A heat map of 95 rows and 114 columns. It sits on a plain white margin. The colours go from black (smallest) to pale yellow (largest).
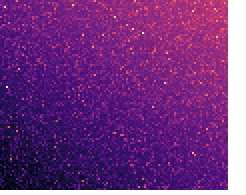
The field climbs toward the top right. The bottom left is the ninth with the lowest average. The top right is the ninth with the highest average. The texture is fine-grained noise. On average the colour sits 30% of the way up the scale.
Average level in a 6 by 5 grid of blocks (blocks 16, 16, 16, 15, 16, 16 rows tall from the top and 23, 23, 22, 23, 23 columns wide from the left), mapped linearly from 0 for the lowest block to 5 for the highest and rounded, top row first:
33445 | 23344 | 22334 | 12233 | 11223 | 01122
